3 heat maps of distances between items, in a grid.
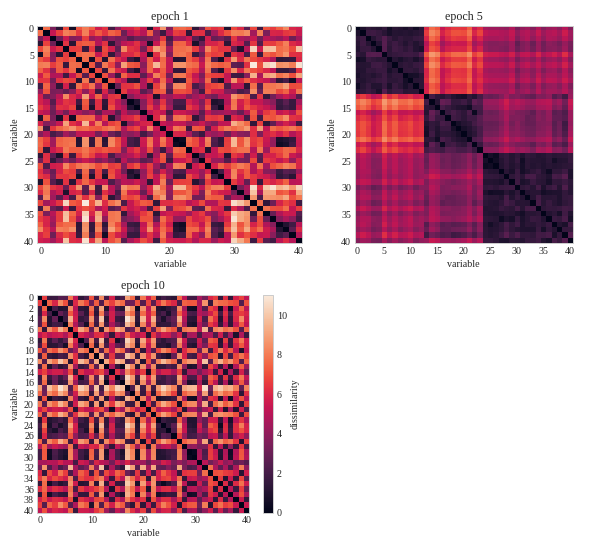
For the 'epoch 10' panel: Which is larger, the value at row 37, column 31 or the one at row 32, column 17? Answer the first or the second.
the second
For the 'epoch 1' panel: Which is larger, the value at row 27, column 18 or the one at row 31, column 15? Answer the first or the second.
the second
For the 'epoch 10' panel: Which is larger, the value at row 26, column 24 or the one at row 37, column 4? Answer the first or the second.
the first
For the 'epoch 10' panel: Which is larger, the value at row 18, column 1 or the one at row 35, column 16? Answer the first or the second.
the first
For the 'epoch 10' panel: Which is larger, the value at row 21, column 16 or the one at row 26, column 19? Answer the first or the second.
the first
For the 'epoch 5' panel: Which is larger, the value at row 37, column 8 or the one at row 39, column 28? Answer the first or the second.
the first
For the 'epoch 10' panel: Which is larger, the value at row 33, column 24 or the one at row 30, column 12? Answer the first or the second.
the second
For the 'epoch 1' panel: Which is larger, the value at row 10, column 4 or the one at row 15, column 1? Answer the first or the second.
the first
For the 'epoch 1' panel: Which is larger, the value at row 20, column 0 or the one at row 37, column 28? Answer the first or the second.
the first
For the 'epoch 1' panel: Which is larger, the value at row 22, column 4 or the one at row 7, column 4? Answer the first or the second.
the first
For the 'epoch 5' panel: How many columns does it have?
41
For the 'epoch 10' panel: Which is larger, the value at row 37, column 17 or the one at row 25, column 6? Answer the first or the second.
the first
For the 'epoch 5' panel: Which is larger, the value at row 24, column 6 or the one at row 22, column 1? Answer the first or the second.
the second
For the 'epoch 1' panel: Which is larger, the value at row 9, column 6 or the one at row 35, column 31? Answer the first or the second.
the second
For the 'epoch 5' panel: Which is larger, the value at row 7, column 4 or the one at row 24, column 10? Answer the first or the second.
the second
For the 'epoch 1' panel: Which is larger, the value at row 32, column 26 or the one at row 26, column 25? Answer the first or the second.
the first
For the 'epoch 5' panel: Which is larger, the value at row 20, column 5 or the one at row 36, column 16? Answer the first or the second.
the first
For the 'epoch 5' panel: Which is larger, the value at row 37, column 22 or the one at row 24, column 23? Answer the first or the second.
the second
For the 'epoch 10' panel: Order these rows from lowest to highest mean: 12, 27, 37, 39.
37, 39, 27, 12
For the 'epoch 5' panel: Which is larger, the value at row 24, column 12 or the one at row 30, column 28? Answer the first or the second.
the first
